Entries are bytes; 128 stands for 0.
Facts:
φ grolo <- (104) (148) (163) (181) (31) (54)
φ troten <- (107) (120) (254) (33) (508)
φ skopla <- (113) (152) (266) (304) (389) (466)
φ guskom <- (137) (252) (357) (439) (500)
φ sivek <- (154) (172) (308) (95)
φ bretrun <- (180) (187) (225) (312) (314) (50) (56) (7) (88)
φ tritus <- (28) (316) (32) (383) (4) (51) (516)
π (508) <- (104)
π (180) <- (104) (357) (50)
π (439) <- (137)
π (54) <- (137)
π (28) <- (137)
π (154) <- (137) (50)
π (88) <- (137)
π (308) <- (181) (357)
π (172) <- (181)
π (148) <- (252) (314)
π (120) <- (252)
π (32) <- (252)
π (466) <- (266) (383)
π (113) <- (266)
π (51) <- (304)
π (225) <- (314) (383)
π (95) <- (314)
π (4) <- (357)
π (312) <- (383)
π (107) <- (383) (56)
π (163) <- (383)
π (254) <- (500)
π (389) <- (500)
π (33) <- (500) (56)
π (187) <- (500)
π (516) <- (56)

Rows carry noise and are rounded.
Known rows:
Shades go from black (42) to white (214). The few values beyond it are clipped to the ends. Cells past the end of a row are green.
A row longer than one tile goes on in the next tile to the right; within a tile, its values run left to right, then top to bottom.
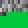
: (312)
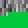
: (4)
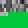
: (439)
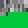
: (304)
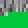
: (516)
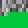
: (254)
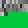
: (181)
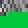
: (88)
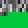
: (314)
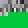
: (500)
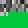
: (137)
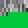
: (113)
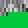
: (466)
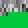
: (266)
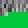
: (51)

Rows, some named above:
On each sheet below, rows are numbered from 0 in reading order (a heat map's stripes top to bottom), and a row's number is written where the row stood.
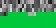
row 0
(314)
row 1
(439)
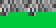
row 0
(187)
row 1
(187)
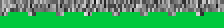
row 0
(107)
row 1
(181)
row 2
(32)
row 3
(357)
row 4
(148)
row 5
(172)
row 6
(172)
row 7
(104)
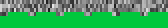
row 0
(56)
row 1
(148)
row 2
(172)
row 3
(163)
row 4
(181)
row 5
(33)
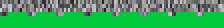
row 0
(225)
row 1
(95)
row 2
(154)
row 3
(225)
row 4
(120)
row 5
(508)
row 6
(181)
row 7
(54)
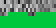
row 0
(383)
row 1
(7)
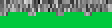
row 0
(389)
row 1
(252)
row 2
(308)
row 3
(31)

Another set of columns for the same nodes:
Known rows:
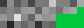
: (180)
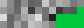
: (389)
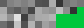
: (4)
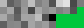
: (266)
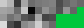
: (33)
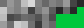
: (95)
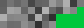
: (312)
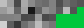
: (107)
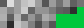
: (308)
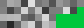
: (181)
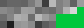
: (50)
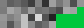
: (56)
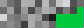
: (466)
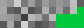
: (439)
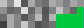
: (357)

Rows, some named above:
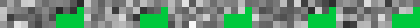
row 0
(95)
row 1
(389)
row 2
(137)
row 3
(148)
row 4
(54)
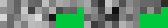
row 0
(389)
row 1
(120)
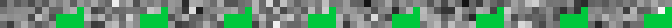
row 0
(7)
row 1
(54)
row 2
(508)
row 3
(137)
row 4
(187)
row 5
(383)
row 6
(95)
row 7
(88)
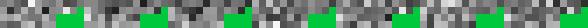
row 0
(104)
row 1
(516)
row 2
(32)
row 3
(252)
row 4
(163)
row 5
(154)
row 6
(148)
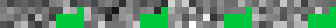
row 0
(314)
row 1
(32)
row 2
(500)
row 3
(31)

